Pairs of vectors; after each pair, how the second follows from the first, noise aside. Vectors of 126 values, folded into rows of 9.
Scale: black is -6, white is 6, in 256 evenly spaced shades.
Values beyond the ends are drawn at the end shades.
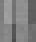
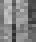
scaled up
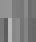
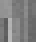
copied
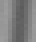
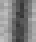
scaled up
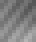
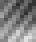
scaled up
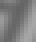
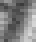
scaled up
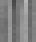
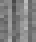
copied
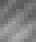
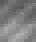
copied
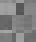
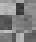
scaled up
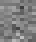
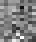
scaled up
